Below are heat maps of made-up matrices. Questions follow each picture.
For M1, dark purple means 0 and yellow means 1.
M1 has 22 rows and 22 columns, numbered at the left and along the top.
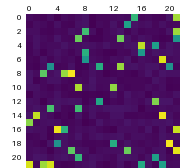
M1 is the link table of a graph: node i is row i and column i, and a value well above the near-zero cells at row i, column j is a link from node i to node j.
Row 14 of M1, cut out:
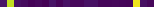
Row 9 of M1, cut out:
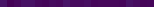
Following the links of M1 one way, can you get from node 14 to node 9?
no
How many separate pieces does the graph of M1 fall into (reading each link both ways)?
4
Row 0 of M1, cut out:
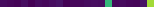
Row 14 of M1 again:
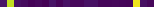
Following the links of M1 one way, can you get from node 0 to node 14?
yes
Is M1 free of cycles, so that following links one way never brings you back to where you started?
no
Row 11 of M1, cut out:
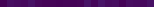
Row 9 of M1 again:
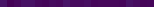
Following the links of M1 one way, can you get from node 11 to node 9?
no
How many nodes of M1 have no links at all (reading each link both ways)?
3
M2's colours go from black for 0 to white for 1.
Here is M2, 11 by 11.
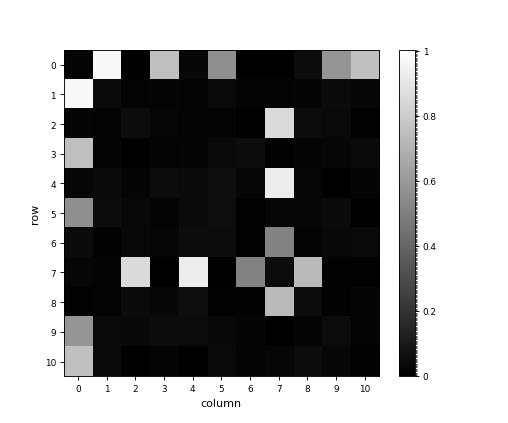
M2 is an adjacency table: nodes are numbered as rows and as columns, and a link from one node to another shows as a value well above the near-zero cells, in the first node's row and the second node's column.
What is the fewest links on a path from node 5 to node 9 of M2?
2
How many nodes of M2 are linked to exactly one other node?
9
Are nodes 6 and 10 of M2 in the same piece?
no
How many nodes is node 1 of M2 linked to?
1
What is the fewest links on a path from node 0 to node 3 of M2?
1
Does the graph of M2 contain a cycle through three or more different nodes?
no
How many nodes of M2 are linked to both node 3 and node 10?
1
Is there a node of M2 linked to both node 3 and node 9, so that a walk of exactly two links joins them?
yes
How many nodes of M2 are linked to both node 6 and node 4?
1
